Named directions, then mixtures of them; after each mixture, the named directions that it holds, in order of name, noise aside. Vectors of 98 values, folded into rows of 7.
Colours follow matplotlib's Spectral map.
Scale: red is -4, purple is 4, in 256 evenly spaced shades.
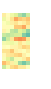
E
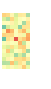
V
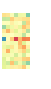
E, V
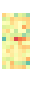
E, V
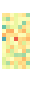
V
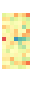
E, V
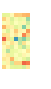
E, V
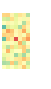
V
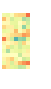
E, V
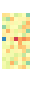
E, V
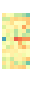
E, V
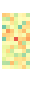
V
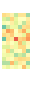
V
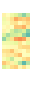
E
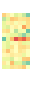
E, V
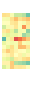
E, V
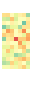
V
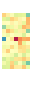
E, V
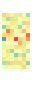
V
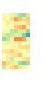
E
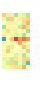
E, V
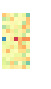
E, V
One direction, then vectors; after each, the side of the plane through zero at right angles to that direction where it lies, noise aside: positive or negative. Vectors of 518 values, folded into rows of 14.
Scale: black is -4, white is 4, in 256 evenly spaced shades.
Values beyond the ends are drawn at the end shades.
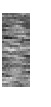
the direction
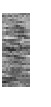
negative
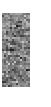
negative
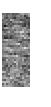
positive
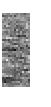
negative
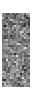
positive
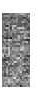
positive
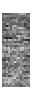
positive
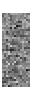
negative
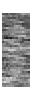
positive
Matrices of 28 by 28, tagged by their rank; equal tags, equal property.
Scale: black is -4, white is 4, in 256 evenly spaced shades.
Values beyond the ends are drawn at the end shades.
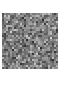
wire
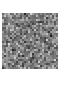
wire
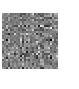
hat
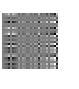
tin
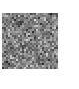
wire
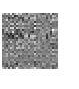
hat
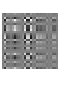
tin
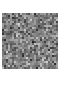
wire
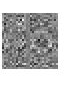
hat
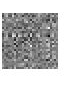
hat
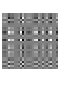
tin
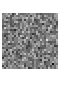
wire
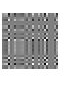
tin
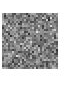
wire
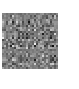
hat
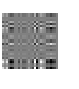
tin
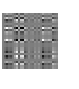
tin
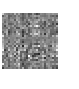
hat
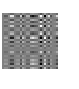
tin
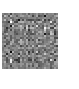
hat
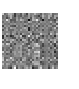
hat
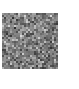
wire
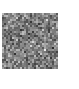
wire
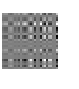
tin
